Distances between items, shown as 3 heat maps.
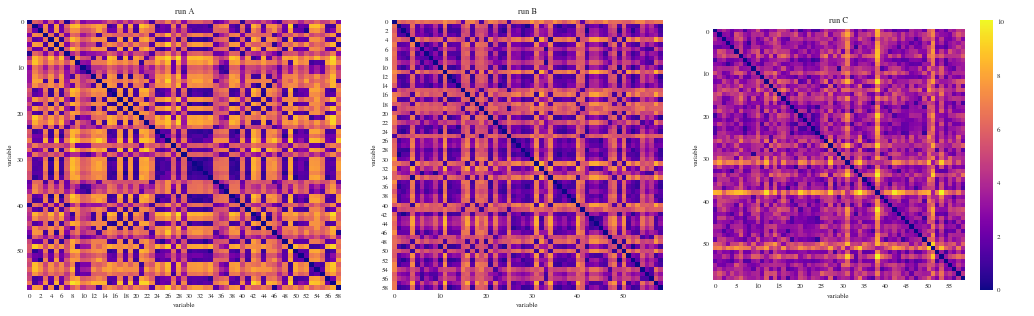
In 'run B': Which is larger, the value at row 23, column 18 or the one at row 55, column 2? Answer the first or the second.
the first
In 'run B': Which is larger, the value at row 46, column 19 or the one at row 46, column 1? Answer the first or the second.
the first
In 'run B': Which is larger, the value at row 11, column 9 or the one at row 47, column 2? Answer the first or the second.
the first
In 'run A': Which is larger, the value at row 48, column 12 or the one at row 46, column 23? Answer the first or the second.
the first
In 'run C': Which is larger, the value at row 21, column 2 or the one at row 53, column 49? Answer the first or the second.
the second
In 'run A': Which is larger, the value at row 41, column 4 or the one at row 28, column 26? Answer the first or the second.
the second
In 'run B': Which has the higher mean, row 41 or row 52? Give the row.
41
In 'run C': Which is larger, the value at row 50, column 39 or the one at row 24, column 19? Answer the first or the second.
the first
